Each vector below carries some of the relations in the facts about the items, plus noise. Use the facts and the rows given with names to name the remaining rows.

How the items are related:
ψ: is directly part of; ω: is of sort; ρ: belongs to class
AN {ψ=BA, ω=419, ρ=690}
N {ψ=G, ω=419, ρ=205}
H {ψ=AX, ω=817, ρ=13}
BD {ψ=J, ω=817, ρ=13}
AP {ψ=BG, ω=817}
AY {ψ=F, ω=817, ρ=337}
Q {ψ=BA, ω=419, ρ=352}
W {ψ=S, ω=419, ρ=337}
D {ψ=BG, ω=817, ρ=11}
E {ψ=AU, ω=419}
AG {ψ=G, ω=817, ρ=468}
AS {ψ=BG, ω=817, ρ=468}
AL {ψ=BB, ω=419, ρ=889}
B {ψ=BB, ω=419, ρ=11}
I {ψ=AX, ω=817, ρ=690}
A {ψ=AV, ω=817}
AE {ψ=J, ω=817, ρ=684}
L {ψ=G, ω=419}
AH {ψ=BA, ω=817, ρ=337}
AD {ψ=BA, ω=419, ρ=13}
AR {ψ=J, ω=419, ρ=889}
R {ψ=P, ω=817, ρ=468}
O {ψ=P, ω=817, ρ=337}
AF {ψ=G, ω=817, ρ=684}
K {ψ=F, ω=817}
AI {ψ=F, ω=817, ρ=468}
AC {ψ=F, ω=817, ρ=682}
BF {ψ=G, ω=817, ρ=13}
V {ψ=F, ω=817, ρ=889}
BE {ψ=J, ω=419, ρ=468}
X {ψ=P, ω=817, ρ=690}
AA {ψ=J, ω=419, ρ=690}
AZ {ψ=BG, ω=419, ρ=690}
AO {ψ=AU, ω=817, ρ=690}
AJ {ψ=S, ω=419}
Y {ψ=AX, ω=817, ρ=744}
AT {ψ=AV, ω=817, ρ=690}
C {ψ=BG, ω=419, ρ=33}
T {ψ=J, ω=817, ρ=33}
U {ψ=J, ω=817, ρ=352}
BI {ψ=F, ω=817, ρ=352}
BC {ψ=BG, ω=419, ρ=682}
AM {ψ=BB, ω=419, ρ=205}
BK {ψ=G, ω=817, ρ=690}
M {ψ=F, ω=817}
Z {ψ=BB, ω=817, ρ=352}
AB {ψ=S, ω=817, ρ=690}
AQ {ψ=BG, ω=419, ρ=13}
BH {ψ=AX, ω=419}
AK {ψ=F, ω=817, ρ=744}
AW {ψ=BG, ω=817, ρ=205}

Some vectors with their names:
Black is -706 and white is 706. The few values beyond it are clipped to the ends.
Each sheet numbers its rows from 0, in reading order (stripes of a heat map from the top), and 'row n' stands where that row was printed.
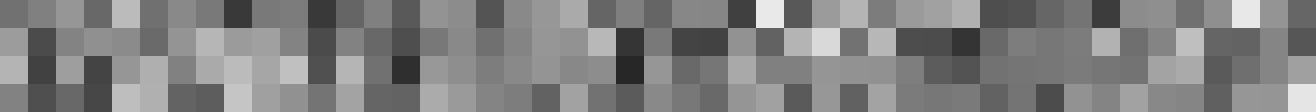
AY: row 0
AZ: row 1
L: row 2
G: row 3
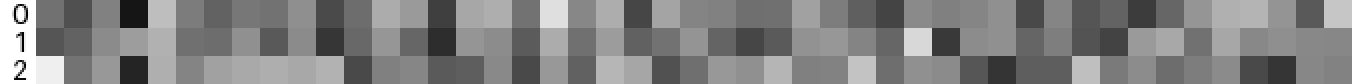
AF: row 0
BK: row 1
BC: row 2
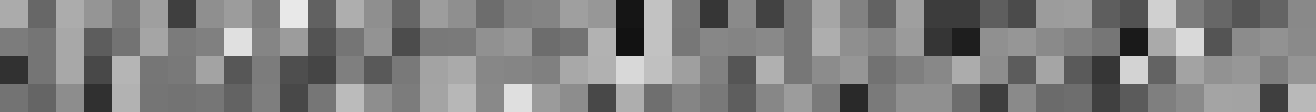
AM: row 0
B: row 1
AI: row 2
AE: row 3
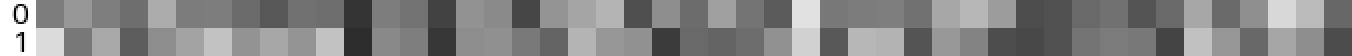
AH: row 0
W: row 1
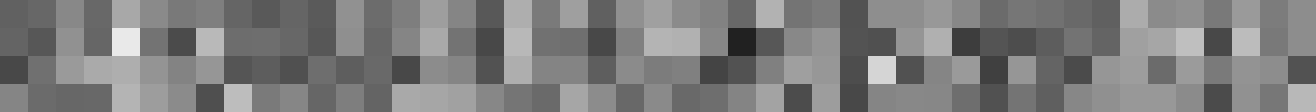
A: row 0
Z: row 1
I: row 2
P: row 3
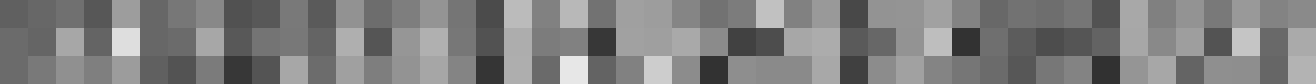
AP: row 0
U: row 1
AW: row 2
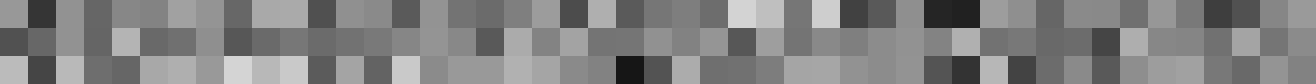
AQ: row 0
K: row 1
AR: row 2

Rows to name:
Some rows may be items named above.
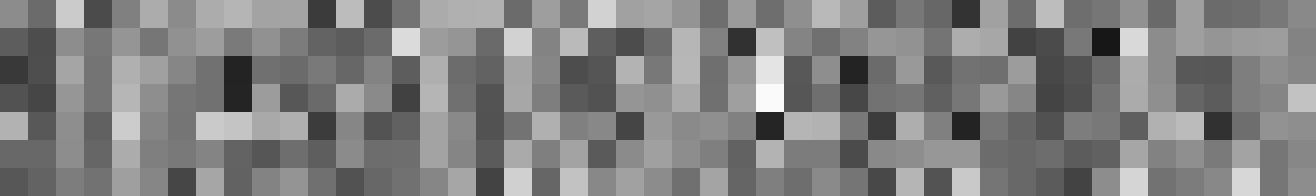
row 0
BE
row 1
V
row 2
H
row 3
BF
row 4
Q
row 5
A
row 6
AK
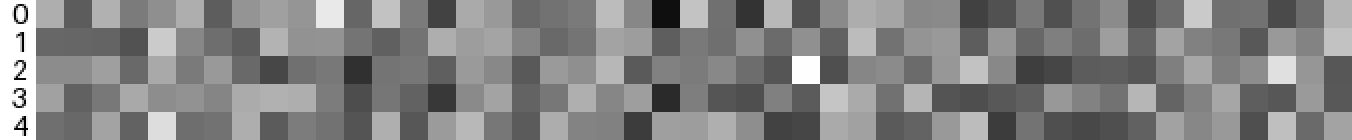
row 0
N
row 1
F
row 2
O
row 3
AN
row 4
U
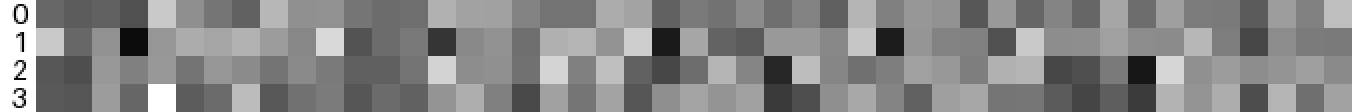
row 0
F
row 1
C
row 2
V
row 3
BI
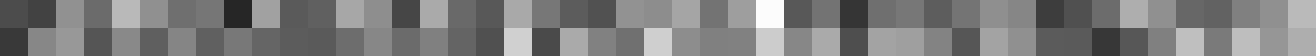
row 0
BF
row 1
D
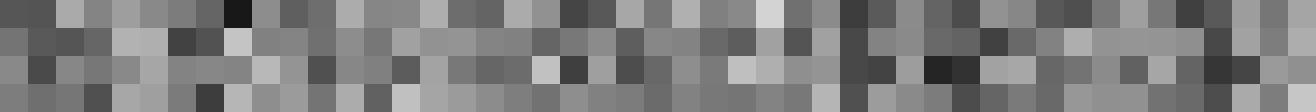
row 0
BD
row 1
BB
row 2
AD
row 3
J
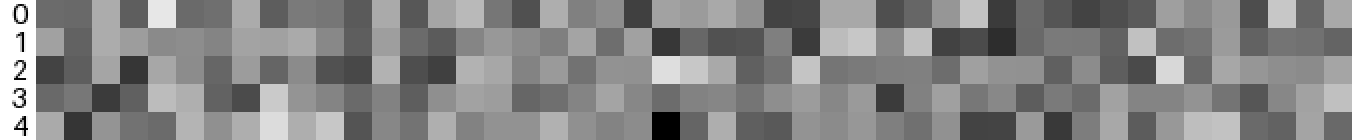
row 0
U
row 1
AA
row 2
AG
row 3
BA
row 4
AL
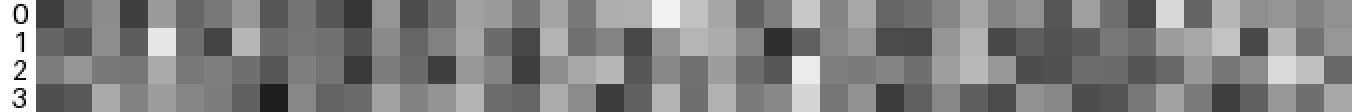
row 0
AS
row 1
Z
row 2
AH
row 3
BD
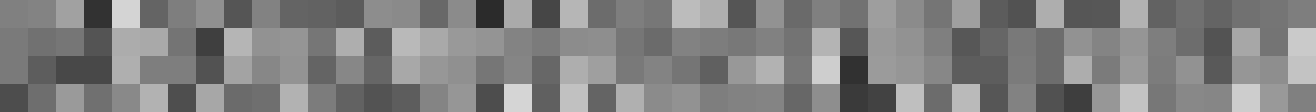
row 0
AC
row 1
J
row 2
BG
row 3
Y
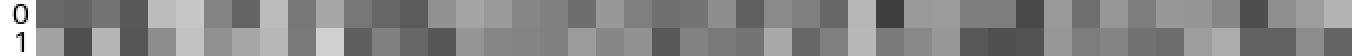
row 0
AX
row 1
BH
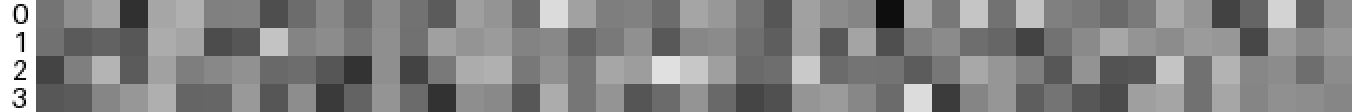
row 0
T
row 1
BB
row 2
R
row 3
BK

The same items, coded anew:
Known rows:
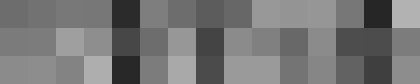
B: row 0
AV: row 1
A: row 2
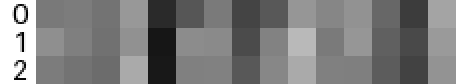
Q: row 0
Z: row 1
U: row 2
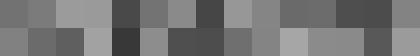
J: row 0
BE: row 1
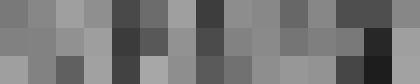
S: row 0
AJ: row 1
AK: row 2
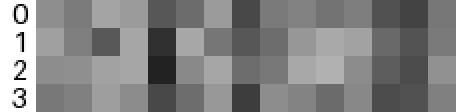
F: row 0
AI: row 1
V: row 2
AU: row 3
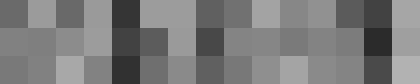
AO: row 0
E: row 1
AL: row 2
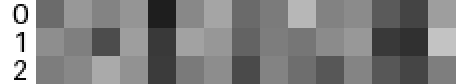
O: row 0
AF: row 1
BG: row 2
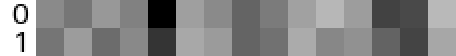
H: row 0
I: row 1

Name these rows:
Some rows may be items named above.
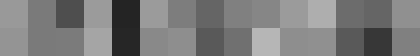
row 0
AG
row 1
BI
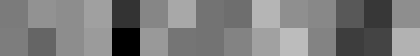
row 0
AY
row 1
BD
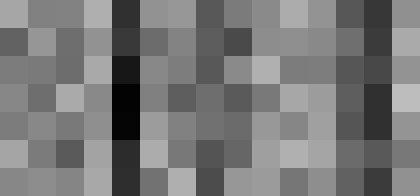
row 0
AC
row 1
AN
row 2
U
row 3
AQ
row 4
D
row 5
AI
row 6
A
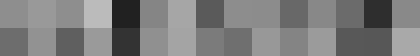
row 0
AP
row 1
BK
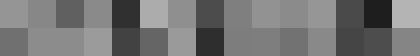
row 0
Y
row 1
BA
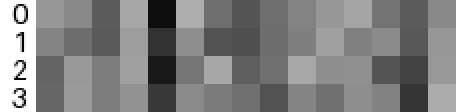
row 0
AS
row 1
BE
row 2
AH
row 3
AZ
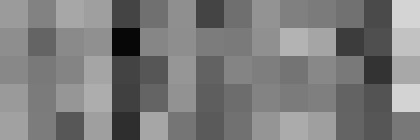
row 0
AM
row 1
BF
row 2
L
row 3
N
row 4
AI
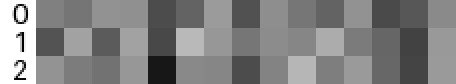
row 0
G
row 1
T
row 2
Z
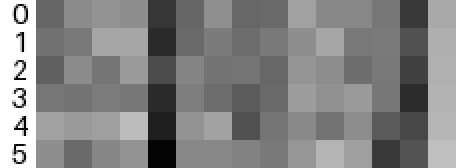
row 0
W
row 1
AR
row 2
AA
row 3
B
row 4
AW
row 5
BF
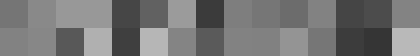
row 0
BA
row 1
AE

